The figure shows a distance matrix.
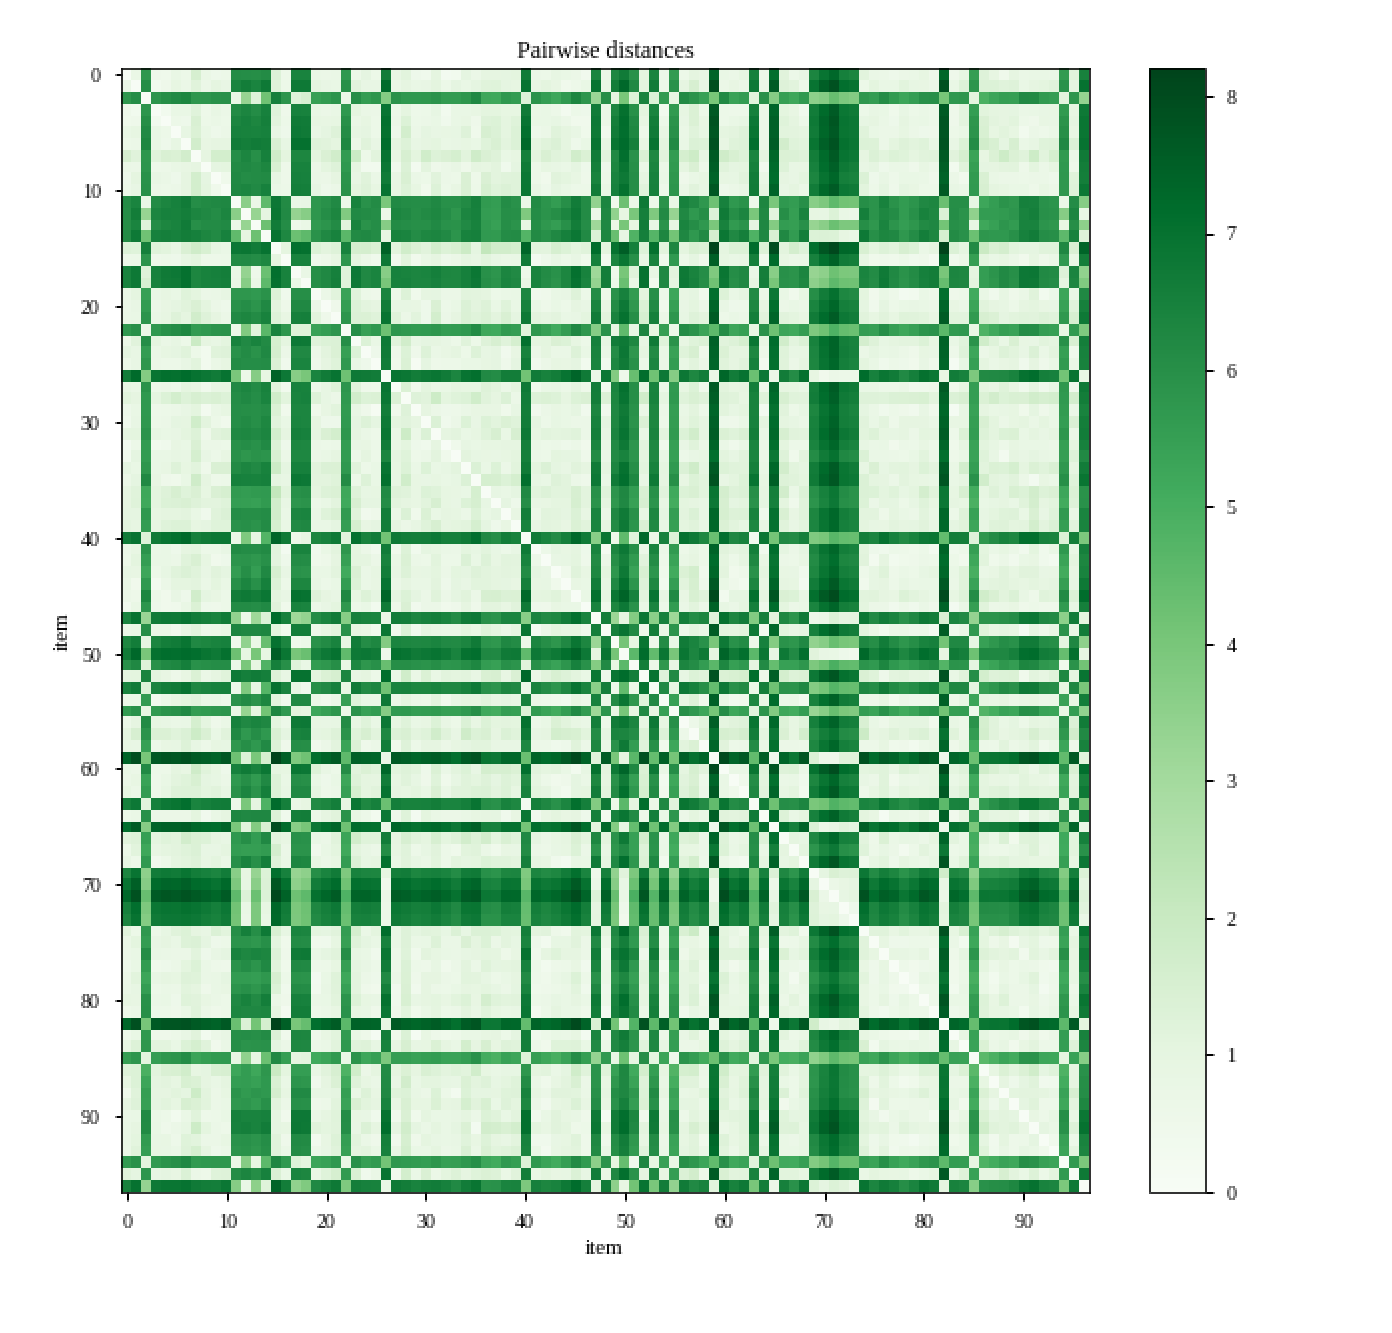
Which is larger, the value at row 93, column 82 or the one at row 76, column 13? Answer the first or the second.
the first
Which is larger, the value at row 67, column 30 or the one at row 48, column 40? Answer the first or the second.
the second
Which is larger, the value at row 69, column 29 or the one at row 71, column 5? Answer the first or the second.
the second
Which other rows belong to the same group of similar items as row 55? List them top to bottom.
2, 11, 13, 17, 18, 22, 40, 49, 51, 53, 63, 85, 94
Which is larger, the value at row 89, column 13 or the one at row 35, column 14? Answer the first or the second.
the second
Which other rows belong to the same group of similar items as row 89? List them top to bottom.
0, 1, 3, 4, 5, 6, 7, 8, 9, 10, 15, 16, 19, 20, 21, 23, 24, 25, 27, 28, 29, 30, 31, 32, 33, 34, 35, 36, 37, 38, 39, 41, 42, 43, 44, 45, 46, 48, 52, 54, 56, 57, 58, 60, 61, 62, 64, 66, 67, 68, 74, 75, 76, 77, 78, 79, 80, 81, 83, 84, 86, 87, 88, 90, 91, 92, 93, 95
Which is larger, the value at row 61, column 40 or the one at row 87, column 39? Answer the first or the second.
the first
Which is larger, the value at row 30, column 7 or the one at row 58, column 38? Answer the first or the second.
the first
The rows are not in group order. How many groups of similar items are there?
3
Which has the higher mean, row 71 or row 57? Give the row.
71
